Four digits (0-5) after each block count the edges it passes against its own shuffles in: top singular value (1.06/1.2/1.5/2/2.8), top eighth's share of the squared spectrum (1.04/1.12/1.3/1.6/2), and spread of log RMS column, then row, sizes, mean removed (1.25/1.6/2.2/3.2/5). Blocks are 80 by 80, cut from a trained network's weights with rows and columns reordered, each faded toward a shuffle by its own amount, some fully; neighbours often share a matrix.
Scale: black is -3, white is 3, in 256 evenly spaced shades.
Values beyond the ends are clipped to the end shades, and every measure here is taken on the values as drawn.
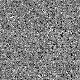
1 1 1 0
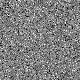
0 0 0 0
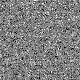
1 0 0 0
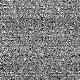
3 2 2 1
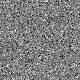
0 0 0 0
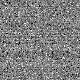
2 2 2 0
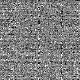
3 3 3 0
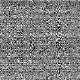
3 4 4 0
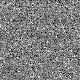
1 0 0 0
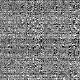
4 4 3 1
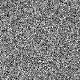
2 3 0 1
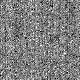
2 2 0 1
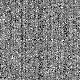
3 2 0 1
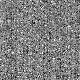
2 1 0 1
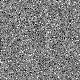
0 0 0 0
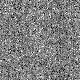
1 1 0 0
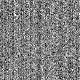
3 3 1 2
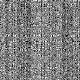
4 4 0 3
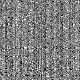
3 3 0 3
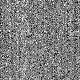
2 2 0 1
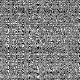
3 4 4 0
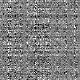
4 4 4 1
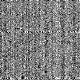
3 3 1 3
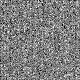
1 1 0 0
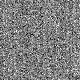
1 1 0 0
